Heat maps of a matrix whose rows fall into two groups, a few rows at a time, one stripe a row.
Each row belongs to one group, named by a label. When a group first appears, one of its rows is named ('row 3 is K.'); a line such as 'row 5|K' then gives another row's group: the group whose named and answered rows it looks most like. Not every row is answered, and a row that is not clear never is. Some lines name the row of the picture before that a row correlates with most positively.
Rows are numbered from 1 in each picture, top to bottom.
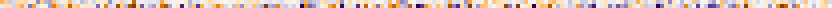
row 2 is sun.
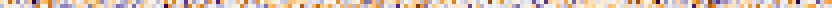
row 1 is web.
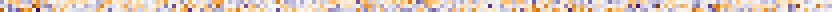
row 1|sun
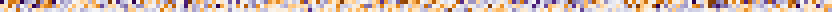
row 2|web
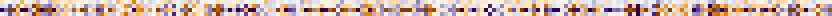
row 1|sun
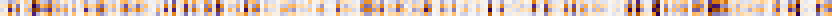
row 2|web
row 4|web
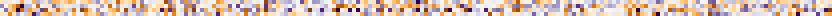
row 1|sun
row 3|sun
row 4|web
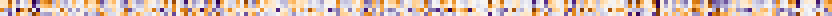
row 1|web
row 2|web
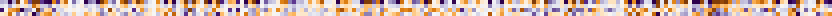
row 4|web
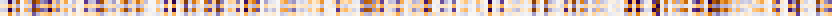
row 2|web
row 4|web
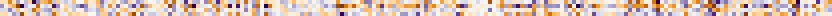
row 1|web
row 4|sun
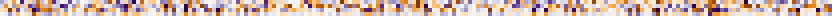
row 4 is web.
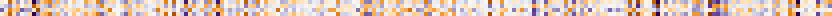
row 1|web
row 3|sun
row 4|web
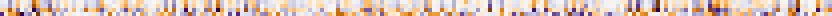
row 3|web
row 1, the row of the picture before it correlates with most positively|2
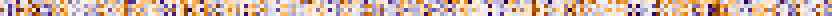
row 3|sun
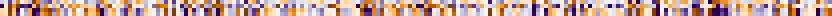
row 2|sun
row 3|web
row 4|web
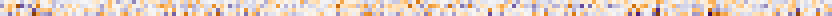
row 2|sun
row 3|web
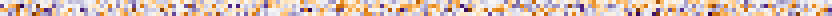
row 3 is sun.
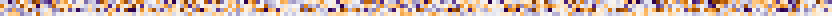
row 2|sun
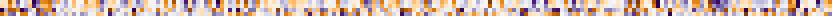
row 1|web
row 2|web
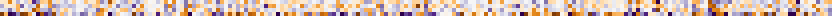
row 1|web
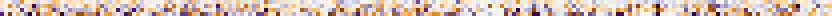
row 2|web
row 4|sun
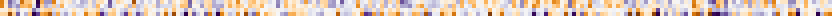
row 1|sun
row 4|web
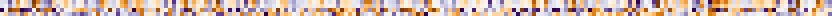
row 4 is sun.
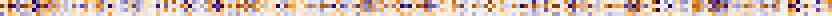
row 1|web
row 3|web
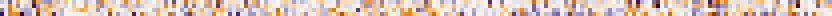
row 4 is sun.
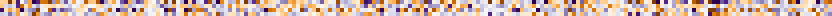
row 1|web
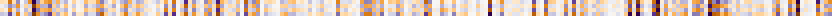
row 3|web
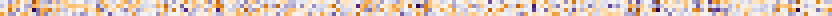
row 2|sun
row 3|web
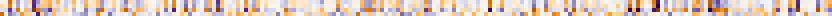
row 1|web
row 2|web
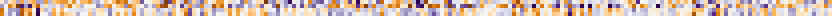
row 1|sun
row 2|sun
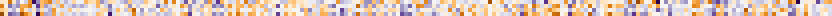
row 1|web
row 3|sun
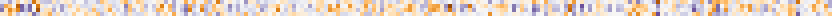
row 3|sun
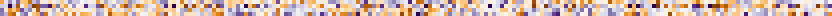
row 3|sun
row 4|sun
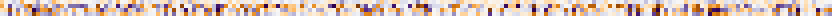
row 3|web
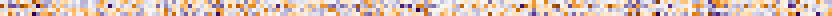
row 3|sun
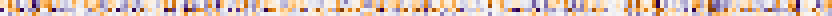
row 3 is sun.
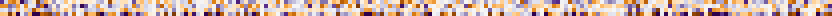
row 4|web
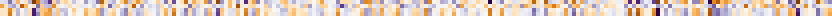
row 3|web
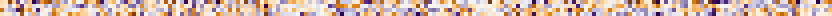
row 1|web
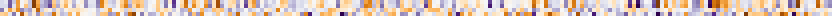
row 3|sun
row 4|sun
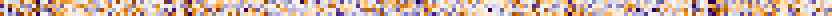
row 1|sun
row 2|sun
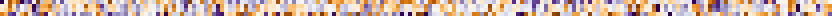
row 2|web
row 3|web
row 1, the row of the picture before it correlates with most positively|2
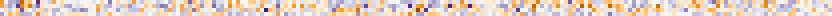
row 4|sun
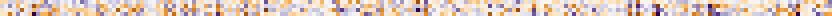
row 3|sun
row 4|web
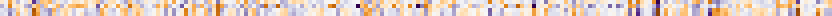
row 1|web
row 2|sun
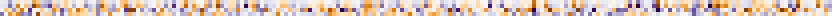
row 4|sun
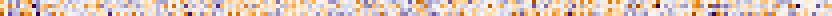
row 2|web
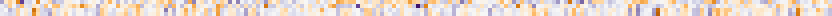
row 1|sun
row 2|sun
